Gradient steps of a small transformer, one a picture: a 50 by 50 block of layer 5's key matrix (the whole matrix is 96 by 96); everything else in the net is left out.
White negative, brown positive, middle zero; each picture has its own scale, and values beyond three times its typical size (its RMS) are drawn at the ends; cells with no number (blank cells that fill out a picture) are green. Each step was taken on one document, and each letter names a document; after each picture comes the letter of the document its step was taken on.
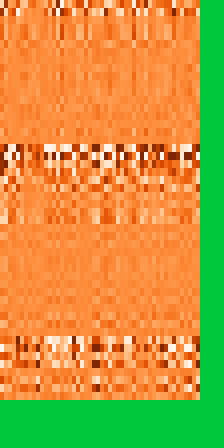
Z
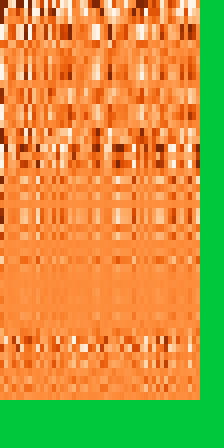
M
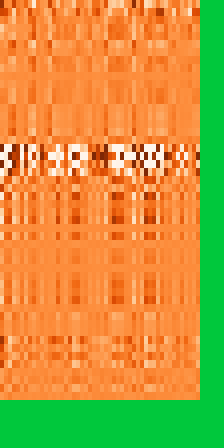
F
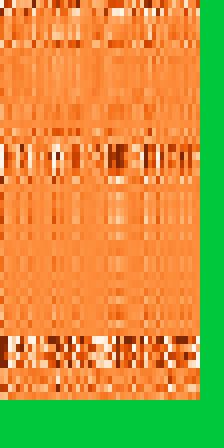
Z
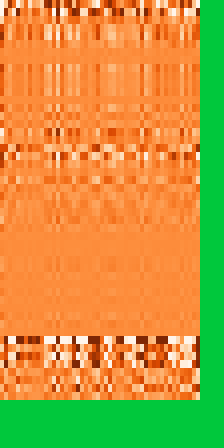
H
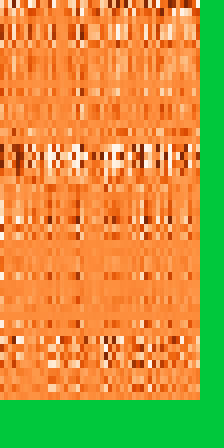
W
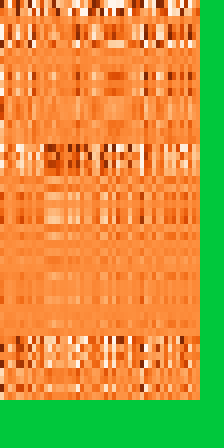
W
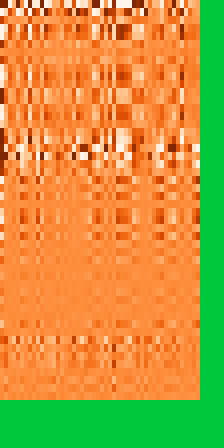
M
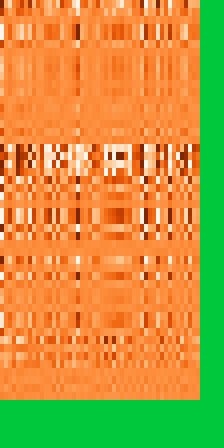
W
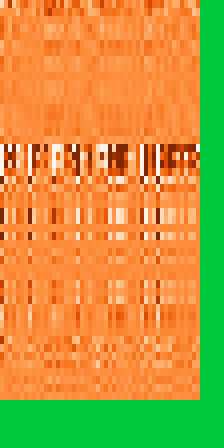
F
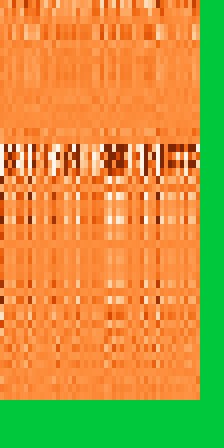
Z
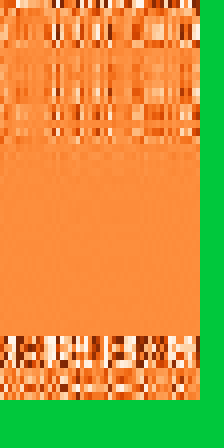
H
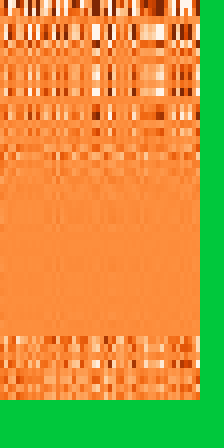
H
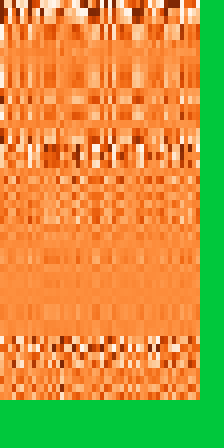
M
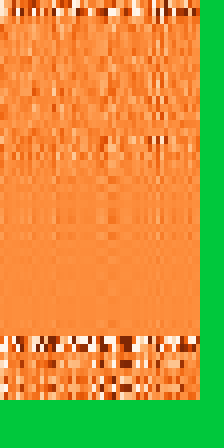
M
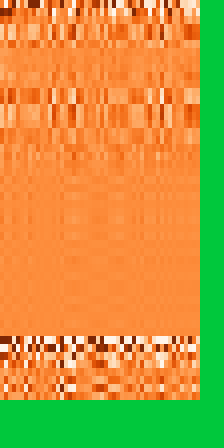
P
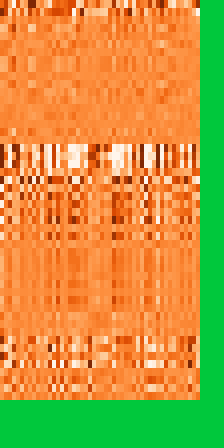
F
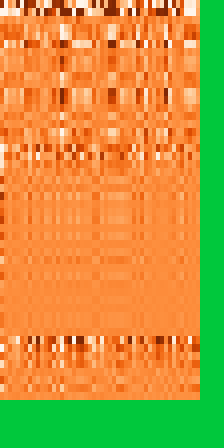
P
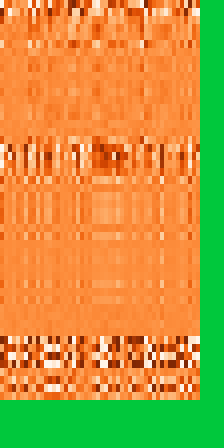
F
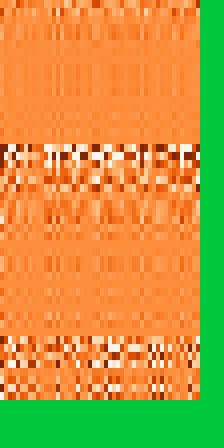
H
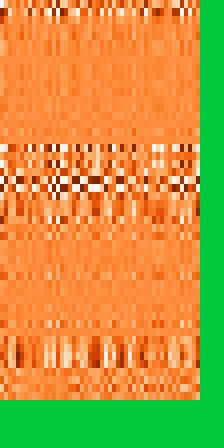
H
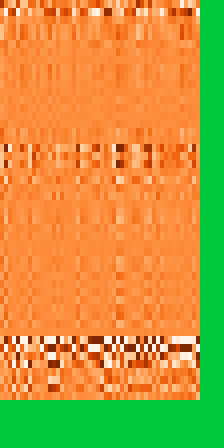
Z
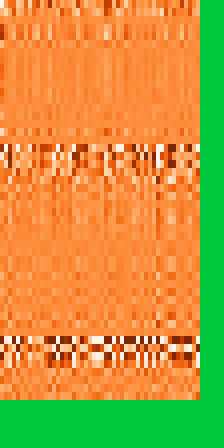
Z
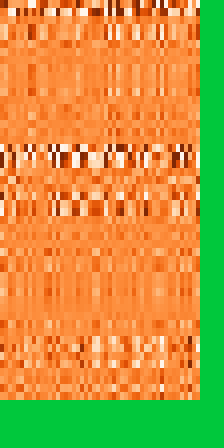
H
